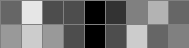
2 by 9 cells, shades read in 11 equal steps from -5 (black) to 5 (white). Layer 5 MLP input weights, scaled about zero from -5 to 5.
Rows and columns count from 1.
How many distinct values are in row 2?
6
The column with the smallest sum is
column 5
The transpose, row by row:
-1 1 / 4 3 / -2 1 / -2 -2 / -5 -5 / -3 -2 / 0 3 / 2 -1 / -1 0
